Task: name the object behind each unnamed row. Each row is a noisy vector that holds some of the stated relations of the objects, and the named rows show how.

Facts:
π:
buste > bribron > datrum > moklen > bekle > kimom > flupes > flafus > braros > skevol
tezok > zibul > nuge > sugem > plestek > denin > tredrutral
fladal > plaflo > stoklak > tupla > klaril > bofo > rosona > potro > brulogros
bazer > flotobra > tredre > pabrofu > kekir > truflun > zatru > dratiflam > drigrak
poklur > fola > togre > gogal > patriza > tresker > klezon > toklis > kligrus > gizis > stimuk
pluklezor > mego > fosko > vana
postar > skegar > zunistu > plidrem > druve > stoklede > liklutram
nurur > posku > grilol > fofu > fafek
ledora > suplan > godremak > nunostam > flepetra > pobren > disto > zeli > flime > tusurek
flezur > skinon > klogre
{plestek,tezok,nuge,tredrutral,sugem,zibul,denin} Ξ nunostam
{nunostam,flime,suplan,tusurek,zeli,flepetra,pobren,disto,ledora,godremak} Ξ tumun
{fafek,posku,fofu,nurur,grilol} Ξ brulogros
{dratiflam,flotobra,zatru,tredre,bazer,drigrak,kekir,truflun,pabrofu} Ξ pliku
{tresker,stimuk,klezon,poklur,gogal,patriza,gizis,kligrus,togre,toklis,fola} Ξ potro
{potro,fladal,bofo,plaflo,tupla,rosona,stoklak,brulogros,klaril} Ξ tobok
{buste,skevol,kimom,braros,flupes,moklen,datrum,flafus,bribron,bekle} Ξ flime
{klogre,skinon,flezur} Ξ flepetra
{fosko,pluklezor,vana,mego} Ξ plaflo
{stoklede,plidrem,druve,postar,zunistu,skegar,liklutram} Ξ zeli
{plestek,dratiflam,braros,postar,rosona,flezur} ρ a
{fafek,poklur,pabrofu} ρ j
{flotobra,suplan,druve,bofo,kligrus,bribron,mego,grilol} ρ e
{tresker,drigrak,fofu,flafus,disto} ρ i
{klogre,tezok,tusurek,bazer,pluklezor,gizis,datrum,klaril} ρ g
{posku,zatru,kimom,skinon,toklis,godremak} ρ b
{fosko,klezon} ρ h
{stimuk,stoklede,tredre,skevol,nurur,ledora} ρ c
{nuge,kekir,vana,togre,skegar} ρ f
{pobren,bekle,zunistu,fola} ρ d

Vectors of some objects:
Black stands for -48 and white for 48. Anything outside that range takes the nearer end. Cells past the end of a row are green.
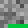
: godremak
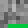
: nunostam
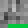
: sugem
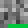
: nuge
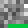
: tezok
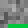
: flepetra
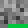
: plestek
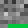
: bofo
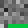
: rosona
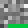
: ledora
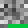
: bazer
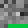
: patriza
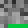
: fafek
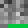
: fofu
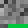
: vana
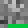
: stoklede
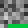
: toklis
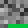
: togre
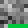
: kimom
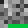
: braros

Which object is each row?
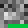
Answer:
kligrus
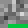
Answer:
zunistu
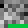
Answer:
stimuk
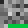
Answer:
flime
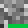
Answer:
buste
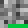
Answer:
tusurek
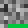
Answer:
zatru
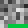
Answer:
drigrak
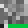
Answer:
bribron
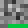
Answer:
kekir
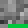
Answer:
pobren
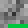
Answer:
klogre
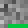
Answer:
pliku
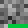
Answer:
flupes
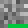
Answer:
zibul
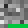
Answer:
tredre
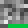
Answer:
nurur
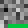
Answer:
dratiflam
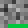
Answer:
truflun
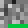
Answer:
pabrofu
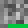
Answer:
posku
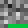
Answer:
fola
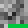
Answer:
datrum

